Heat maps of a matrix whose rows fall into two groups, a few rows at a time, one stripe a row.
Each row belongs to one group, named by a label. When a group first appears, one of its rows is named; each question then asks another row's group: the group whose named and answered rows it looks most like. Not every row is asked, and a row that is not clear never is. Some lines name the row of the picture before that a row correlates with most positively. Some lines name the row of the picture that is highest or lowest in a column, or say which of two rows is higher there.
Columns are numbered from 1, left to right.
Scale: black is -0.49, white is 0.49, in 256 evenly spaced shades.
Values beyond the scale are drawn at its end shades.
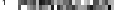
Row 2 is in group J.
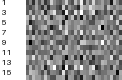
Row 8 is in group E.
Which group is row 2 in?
J
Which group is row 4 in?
E
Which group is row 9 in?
J
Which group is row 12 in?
E
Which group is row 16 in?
E
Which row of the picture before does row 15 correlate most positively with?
2
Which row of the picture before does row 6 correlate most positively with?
1
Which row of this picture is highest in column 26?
9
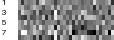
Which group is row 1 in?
J
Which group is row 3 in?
J
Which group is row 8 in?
J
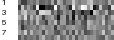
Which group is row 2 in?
J
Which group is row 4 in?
E
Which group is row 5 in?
E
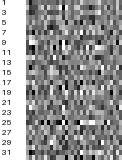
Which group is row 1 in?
J
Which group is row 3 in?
J
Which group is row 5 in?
E
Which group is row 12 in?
E
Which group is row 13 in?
J
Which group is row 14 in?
J
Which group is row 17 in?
E
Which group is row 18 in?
J
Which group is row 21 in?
E
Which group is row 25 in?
J
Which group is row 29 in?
J
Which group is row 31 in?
J
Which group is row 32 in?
E
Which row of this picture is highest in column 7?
32
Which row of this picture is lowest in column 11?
25
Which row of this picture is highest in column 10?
12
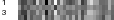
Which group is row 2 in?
J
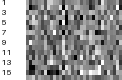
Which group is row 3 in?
J
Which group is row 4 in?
E
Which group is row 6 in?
J
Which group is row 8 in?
J
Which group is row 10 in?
E
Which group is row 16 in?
E
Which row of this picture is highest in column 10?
7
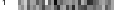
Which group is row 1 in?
E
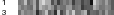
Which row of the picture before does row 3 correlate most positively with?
1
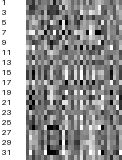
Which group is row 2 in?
J
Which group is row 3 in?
J
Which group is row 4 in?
E
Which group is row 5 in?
J
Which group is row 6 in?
J
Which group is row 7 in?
E
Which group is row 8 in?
J
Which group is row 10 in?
E
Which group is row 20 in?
J
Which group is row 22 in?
J
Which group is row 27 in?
J
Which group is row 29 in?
J
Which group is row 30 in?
J
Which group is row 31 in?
J
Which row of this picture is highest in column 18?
7
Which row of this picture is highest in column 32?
31
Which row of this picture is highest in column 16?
17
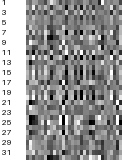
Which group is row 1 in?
J
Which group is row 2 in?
E
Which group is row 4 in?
E
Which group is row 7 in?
E
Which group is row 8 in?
J
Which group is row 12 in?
E
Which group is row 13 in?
J
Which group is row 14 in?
E
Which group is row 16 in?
E
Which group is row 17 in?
J
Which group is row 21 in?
J
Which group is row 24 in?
J
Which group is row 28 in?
E
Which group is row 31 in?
E
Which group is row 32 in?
J
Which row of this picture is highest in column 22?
32
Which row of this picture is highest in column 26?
1
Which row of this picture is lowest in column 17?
20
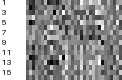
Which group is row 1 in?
J
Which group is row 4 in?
E
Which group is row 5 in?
J
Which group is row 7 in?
E
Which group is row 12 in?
J
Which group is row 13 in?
J
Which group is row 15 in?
J
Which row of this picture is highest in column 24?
3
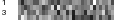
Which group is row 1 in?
J
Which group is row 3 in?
E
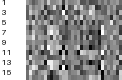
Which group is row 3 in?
J
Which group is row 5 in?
E
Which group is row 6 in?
J
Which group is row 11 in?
J
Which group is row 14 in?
J
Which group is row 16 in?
J
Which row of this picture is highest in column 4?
14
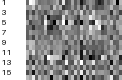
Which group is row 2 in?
E
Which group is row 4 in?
J
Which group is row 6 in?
J
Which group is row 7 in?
J
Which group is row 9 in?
E
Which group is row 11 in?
E
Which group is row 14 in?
E
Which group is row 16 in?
E
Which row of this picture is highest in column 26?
12
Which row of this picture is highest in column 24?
5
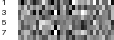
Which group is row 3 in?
J
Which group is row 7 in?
J
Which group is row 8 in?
E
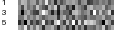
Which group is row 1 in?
E
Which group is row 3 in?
J
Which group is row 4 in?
E
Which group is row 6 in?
E
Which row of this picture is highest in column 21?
5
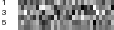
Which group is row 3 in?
E
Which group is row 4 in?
J
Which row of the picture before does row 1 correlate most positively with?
5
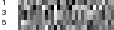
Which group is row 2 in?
J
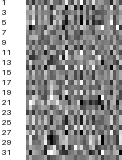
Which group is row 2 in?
E
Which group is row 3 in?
E
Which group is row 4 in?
E
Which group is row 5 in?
E
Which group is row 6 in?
J
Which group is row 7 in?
E
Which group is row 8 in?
J
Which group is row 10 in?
E
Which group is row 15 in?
E
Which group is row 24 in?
E
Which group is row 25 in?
E
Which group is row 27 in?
E
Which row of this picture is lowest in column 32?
31
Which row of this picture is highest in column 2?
21
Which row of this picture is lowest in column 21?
5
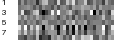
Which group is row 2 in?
J
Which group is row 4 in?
E
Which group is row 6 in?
E
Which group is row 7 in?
E
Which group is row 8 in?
J
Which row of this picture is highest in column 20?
6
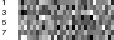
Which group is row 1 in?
J
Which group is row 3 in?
J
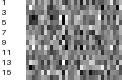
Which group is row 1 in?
E
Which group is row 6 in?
J
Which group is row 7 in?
E
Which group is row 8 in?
E
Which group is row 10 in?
E
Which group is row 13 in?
J
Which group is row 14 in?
J
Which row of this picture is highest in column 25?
4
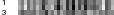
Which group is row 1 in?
E
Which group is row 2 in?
E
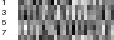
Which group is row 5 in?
E
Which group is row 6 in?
E
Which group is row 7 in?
E
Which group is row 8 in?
J
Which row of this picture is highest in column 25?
8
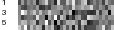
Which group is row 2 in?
J
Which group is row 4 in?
E
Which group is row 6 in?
E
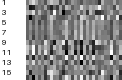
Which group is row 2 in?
J
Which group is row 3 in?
E
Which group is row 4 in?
J
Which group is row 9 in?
E
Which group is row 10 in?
E
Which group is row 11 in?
E
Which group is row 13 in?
E
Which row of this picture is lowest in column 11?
2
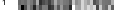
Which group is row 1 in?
J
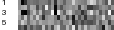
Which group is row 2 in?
E
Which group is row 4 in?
E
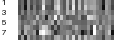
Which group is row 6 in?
J
